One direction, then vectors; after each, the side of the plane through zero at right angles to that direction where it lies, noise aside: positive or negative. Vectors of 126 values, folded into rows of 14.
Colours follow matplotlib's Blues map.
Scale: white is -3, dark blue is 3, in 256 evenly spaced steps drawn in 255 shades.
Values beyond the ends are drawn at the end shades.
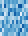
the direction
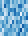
positive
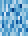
positive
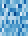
positive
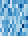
positive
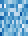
negative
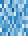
negative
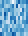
negative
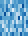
negative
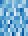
negative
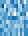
negative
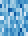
positive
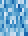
positive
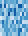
positive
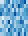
positive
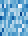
negative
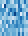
positive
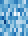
negative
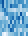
negative
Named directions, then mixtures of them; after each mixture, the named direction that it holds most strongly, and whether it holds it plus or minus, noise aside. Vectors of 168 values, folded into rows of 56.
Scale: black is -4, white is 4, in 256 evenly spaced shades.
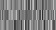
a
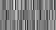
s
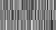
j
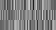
a, minus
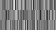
s, plus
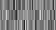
s, minus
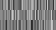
j, minus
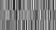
s, minus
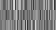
s, plus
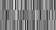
s, plus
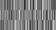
a, minus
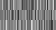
j, plus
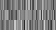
a, minus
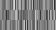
s, plus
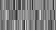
s, minus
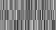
a, plus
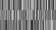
j, minus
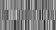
a, plus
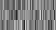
a, minus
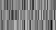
a, minus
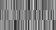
a, plus
